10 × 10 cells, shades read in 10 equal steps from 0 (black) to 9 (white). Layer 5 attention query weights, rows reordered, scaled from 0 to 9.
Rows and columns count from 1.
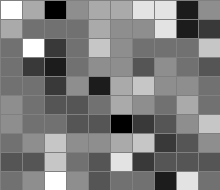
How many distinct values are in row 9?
5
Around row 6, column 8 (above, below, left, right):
5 3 5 6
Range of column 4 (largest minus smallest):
2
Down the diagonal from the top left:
9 4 2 4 1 6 2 2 3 4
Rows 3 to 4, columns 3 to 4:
2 4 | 1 4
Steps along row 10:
up up down down up same down up down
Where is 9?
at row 1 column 1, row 3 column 2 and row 10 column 3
